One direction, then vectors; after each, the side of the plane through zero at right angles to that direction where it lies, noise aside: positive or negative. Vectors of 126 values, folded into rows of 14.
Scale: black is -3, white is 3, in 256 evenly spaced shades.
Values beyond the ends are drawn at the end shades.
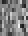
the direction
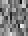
negative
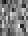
positive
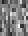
positive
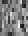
positive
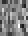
positive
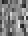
positive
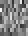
positive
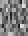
negative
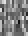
negative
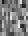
positive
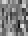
negative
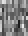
negative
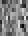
positive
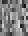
positive
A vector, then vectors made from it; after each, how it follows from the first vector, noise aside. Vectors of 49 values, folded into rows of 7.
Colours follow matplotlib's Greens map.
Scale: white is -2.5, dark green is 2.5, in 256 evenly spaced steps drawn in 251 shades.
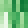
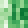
wrapped around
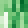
copied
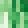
copied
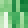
copied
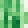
wrapped around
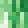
copied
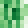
wrapped around
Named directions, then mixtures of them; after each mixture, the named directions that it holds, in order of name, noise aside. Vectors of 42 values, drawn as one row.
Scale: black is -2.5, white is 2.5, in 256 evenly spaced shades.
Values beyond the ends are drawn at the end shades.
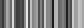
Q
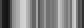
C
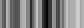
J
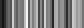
C, Q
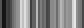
C, J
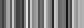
Q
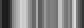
C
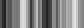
C, J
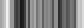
C, Q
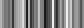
J, Q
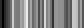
C, Q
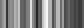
J
